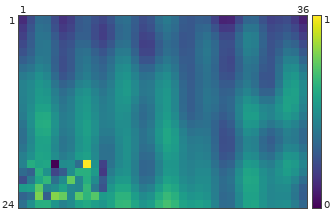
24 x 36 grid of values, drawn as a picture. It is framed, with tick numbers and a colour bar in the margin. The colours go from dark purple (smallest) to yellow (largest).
Values rise toward the bottom. Upright stripes repeat 7 times across the table. Values change most from cell to cell in the bottom left. In the bottom left lies a patch that is rougher than the rest.
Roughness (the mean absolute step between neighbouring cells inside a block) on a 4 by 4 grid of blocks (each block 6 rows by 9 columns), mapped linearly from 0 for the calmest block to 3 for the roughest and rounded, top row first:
0000 | 0000 | 0000 | 3100
